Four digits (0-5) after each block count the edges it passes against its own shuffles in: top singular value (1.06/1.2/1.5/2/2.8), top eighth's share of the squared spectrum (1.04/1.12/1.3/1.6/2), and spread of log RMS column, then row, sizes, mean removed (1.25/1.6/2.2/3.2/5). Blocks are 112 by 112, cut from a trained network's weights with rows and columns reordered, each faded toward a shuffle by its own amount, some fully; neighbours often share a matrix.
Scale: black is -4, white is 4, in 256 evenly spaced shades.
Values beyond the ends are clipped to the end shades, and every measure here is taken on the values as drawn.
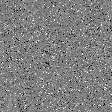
2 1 0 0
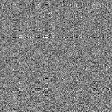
4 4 2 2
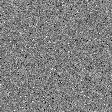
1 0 0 0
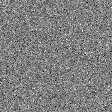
0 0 0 0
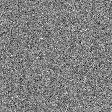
0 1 0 0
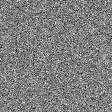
0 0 0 0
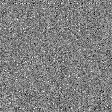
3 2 0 2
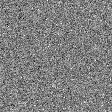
1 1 0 0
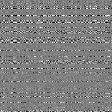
5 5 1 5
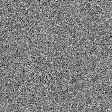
0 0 0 0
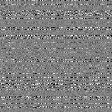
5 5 1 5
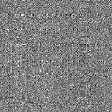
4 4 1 3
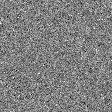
1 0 0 0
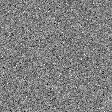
2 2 0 0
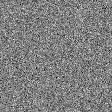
0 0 0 0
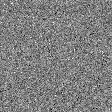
1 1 0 0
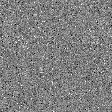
2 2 1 0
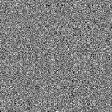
4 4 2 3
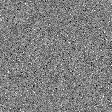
1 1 0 0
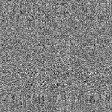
4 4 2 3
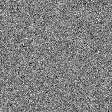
1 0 0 0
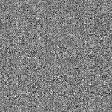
4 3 1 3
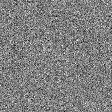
2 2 0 1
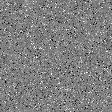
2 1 0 0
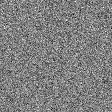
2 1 0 0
